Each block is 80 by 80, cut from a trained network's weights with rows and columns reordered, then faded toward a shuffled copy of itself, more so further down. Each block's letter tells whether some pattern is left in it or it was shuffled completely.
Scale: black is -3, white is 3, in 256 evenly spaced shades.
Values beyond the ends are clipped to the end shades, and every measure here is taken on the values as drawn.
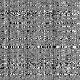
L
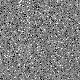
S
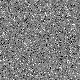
S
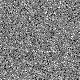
S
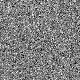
S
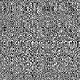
L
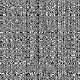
L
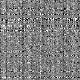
L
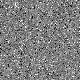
S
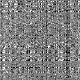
L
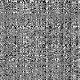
L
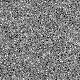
S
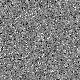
S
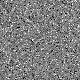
S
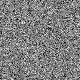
S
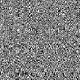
L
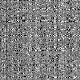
L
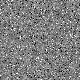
S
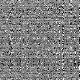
L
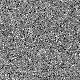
S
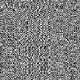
L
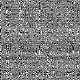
L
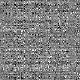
L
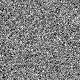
S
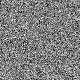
S
